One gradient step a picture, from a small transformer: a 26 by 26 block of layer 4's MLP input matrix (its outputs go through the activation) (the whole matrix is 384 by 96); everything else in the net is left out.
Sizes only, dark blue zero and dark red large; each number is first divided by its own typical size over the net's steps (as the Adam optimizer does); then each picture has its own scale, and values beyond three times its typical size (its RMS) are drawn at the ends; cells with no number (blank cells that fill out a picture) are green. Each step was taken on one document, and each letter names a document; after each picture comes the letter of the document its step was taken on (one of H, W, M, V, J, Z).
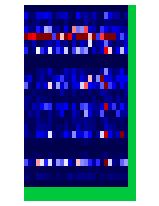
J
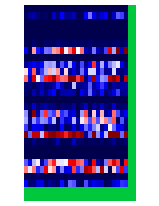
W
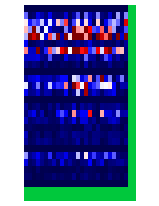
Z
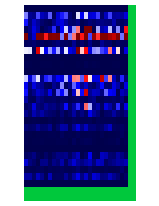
Z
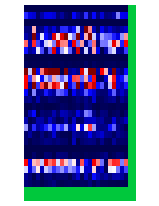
W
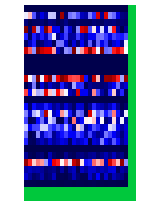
W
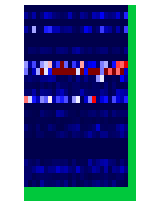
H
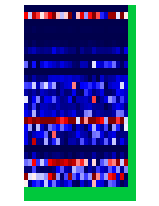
W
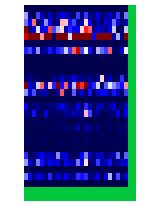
Z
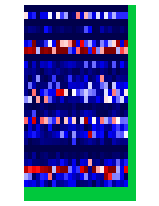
W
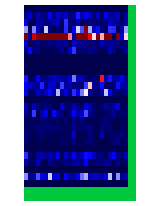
Z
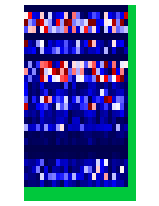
H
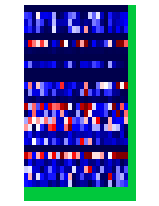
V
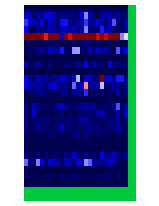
Z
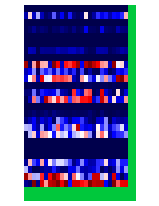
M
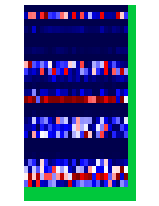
M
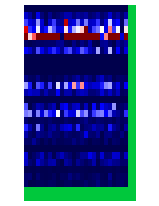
Z
